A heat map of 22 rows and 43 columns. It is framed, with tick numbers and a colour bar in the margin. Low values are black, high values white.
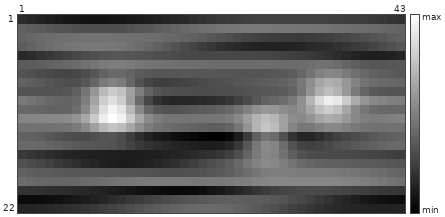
The grain runs across in streaks. No overall slope runs across the table. The bottom left is the ninth with the lowest average. There are three bumps.
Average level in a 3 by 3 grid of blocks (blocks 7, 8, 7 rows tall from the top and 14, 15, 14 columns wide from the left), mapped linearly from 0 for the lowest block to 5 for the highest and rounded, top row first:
2 2 2 / 5 2 5 / 0 2 2
